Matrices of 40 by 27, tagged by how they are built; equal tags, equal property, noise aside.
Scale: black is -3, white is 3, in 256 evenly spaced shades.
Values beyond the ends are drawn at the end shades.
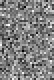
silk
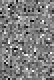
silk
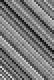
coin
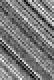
coin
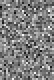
silk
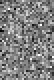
silk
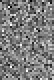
silk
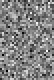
silk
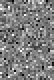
silk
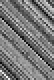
coin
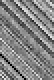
coin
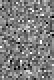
silk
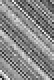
coin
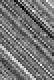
coin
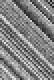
coin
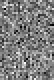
silk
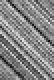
coin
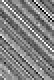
coin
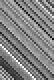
coin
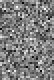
silk
